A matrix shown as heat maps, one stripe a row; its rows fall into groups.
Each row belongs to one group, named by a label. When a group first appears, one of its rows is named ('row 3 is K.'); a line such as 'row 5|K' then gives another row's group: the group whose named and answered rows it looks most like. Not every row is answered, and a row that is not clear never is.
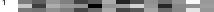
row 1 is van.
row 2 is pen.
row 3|van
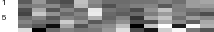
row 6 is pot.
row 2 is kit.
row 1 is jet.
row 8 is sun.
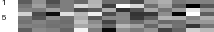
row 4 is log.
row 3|van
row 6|kit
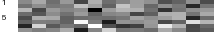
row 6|kit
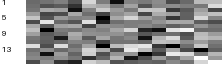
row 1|kit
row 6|jet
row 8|sun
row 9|log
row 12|pen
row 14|sun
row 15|van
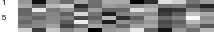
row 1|sun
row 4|kit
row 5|van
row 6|kit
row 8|pen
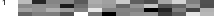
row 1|sun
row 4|kit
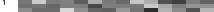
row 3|pot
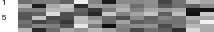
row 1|kit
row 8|log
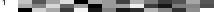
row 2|pen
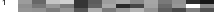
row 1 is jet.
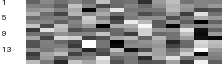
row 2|pot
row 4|log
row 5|kit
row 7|pen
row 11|kit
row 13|van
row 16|log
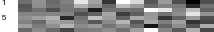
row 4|van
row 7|pot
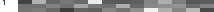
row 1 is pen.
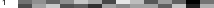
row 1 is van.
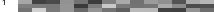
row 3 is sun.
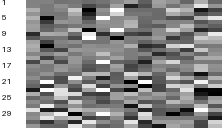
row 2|van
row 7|sun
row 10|kit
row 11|log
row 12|sun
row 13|log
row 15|log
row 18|van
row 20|pot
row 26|pot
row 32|pot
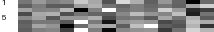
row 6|kit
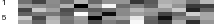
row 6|pen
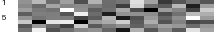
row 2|pen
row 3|pot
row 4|kit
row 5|van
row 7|jet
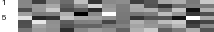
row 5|log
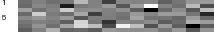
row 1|kit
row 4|jet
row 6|kit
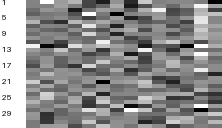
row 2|van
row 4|kit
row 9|kit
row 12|log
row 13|pen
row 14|van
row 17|jet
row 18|van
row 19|jet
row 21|pen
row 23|log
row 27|van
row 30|sun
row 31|sun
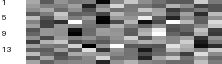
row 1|pen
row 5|pen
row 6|pot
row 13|sun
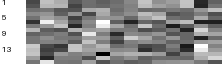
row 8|log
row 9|kit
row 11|kit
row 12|log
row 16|jet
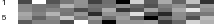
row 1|jet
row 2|pot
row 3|van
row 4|pen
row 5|pot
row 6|kit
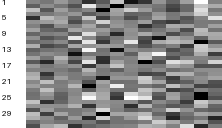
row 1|van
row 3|pen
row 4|van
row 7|sun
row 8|log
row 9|kit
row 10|pot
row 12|log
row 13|kit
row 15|pen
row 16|sun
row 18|kit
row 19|sun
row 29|pen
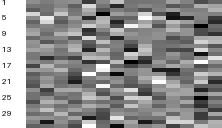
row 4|pen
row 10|kit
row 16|van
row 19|kit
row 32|kit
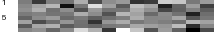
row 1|sun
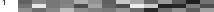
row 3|pot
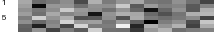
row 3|pot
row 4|pen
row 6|pot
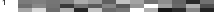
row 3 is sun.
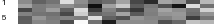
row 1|pot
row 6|kit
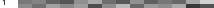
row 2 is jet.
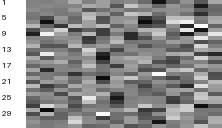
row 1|pot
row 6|sun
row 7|log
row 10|van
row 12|log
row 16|pen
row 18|sun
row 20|pen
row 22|log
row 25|kit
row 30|pot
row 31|pot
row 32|van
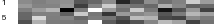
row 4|kit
